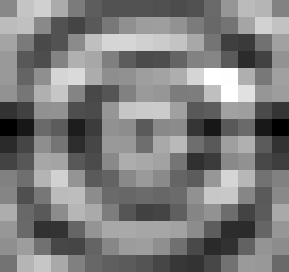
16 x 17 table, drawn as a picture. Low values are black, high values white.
The histogram is bell-shaped. The middle left is the ninth with the lowest average. Rings spread out from the centre. No row or column stands out.
